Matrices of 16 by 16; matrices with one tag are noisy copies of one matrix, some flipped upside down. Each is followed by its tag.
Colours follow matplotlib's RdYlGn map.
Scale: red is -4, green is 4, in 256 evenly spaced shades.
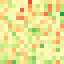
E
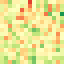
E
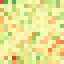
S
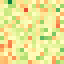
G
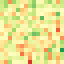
E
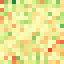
S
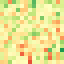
E
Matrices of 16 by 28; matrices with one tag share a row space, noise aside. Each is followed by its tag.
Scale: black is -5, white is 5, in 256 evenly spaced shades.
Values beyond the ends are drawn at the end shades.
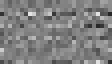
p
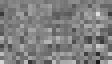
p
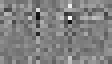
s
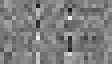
s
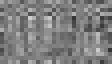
p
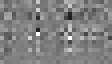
s
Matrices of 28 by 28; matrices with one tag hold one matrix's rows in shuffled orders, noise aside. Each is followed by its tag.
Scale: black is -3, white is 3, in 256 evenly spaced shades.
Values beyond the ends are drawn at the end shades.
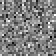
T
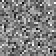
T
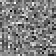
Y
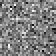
Y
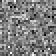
Y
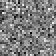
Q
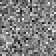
Q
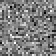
Y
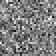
Q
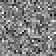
T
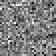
Y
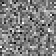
Q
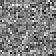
Y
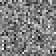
T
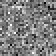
Y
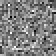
Y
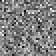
T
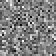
Q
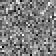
Q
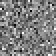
Q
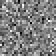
Q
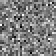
Q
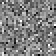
T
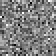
Q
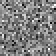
T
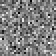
Q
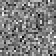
T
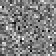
Q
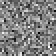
T
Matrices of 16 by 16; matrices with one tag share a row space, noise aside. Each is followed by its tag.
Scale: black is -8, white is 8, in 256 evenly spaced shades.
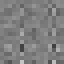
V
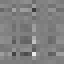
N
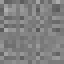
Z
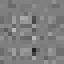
N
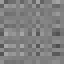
Z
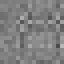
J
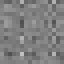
V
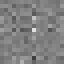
N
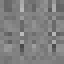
V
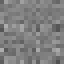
Z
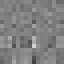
N
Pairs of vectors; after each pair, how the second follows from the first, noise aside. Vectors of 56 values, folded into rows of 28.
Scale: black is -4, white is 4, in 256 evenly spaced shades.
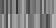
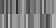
copied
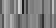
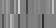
partly zeroed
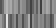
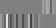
partly zeroed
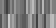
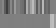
partly zeroed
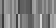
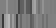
partly zeroed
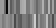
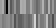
copied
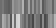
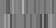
partly zeroed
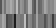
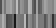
copied
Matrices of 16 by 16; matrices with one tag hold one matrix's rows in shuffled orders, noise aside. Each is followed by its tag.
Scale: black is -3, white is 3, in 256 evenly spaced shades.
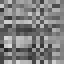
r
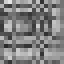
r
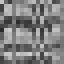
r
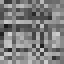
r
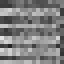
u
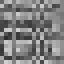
r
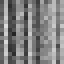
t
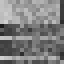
u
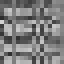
r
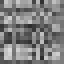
r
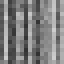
t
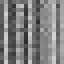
t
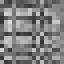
r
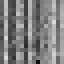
t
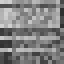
u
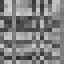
r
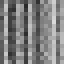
t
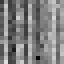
t
